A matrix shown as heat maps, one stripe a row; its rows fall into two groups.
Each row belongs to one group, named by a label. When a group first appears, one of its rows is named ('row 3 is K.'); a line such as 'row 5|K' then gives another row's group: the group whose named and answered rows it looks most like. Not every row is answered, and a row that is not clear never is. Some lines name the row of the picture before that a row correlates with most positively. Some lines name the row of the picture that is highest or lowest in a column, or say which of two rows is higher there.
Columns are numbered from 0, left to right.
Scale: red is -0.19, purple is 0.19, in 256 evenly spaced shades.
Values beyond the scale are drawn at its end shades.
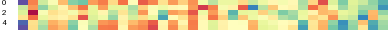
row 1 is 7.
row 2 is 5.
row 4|7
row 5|7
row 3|5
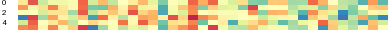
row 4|5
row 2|7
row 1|5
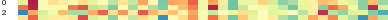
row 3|5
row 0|5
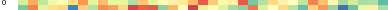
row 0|7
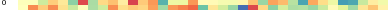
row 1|5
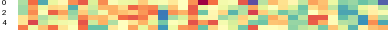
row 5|5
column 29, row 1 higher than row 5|No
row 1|7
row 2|5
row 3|7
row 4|7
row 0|7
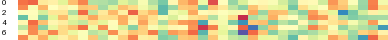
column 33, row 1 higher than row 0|Yes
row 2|7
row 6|5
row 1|5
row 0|5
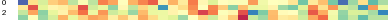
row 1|5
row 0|7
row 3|7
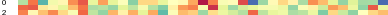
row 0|7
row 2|5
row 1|5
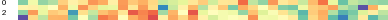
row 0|7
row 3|7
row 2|7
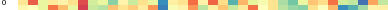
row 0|5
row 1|5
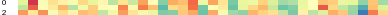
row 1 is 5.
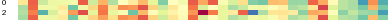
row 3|7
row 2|7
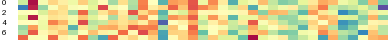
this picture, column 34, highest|6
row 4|5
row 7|5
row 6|5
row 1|7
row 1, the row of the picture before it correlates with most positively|2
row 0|5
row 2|7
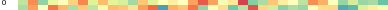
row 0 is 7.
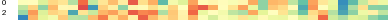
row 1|7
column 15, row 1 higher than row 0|No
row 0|7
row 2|7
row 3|7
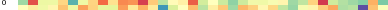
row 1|5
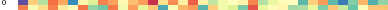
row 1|5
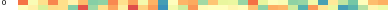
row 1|7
